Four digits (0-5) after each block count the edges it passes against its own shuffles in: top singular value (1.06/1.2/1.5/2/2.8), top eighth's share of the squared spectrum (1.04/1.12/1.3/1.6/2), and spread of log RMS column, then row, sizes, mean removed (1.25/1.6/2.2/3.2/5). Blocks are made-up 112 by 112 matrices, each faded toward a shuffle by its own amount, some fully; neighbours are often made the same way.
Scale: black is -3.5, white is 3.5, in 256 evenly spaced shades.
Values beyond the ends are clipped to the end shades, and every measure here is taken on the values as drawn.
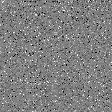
3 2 0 1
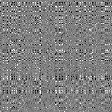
5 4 4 4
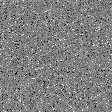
0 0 0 0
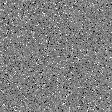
0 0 0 0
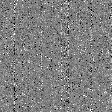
2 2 3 0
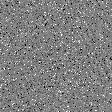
0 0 0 0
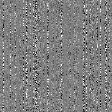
2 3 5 0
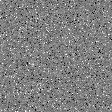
0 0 0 0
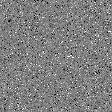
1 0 1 0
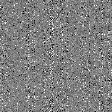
2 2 3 0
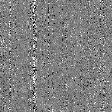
2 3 4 0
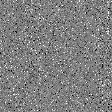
1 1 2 0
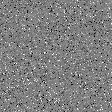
0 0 0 0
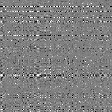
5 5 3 4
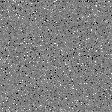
2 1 0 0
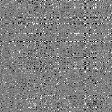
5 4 3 3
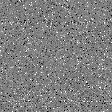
2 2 0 1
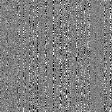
2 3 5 0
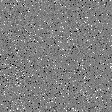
2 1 0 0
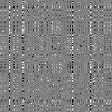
5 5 4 3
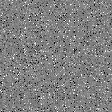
4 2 1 1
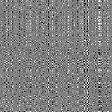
5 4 4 3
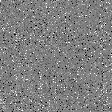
3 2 1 0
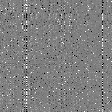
5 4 2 1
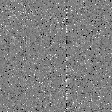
4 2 1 0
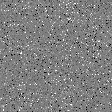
2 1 0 0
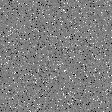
2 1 0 0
